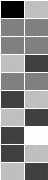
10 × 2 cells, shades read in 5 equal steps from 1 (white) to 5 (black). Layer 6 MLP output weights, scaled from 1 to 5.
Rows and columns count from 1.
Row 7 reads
2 4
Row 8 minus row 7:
2 -3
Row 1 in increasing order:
2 5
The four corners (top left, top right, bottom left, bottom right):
5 2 2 4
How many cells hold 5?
1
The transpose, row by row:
5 3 3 2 3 4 2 4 4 2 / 2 3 3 4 3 2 4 1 2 4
